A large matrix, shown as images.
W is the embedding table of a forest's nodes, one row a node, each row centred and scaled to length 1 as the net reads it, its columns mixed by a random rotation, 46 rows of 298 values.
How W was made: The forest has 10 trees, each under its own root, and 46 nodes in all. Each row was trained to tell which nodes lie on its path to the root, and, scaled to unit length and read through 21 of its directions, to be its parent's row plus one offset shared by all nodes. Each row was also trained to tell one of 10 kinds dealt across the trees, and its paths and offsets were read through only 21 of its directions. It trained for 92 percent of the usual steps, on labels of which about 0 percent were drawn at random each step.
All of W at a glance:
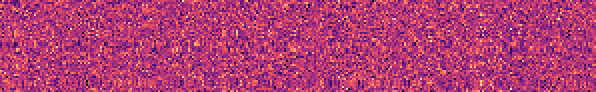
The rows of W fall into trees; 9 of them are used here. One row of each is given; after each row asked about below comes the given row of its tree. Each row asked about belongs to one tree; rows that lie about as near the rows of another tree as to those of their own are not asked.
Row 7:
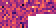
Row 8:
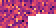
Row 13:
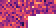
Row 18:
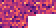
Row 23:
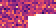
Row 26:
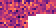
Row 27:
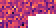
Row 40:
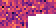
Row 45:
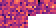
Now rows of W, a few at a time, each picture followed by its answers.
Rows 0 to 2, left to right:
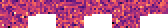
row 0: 8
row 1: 26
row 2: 27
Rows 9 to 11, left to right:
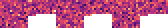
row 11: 45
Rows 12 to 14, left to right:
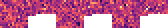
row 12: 27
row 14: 18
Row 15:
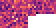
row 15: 8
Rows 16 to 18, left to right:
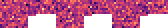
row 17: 8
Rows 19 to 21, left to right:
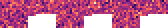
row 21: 7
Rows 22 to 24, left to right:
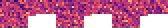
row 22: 7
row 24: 23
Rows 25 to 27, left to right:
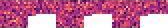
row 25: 23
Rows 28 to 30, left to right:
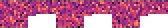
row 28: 8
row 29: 7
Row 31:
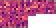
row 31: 45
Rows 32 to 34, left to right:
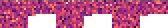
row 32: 23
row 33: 23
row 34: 7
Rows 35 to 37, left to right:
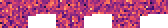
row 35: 27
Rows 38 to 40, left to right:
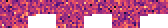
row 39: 13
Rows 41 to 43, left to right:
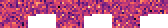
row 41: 13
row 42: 40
